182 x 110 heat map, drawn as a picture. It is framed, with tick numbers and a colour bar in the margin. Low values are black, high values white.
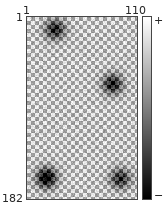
There are four dips. There is no overall slope. On average the colour sits 70% of the way up the scale.
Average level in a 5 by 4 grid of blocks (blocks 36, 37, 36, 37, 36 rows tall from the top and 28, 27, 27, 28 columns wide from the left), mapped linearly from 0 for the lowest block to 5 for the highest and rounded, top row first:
3355 | 5542 | 5554 | 5555 | 0451
